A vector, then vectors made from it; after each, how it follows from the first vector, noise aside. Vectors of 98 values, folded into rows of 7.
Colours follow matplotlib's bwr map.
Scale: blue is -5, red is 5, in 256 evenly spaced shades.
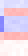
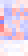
sign-scrambled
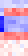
scaled up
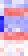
scaled up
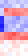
scaled up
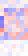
sign-scrambled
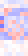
sign-scrambled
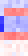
scaled up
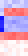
scaled up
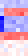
scaled up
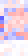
sign-scrambled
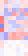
sign-scrambled
